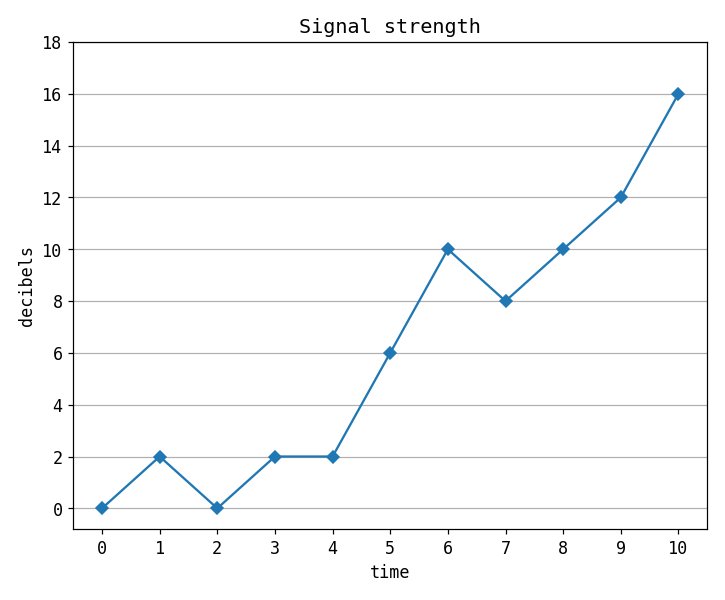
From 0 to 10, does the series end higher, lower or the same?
higher
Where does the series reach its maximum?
10
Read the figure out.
Title: Signal strength
x-axis: time, ticks 0 1 2 3 4 5 6 7 8 9 10
y-axis: decibels, ticks 0 2 4 6 8 10 12 14 16 18
Values:
0 2 0 2 2 6 10 8 10 12 16
